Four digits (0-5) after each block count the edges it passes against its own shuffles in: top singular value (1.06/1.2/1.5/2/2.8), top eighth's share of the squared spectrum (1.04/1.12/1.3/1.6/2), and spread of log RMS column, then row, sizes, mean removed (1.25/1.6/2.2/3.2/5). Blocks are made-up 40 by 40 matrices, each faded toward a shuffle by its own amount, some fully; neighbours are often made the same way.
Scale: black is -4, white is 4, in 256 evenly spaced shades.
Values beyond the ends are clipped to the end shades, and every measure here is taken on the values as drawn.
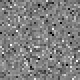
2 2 0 0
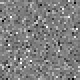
0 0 0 0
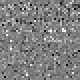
1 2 0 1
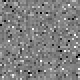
0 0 0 0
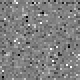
1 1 0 0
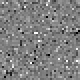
1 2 0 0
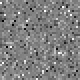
0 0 0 0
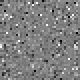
0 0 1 0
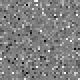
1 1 0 0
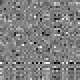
4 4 2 2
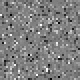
0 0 0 0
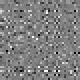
4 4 2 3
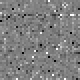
2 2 0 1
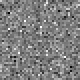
0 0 0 0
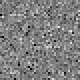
2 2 0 0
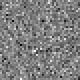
0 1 0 0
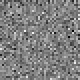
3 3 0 0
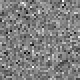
1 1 0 0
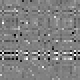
4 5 2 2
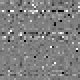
4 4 1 2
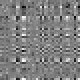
5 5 3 3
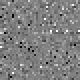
1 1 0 0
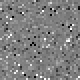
1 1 0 0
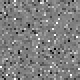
1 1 0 0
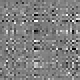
4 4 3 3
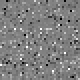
1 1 0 0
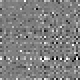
4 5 2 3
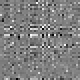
4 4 1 3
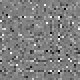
3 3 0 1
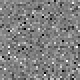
3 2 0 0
